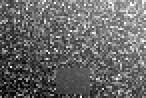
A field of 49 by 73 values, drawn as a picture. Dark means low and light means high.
Odd patch: calmer, in the bottom middle. Stripes: none. Ninth with the lowest average: bottom left. Slope: up to the top right. Grain: fine. Ninth with the highest average: top right.
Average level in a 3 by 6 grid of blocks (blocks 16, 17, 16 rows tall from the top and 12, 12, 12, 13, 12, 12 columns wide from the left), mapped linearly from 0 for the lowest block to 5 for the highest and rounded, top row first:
2 3 3 4 4 5 / 1 2 2 3 3 4 / 0 0 1 1 2 2
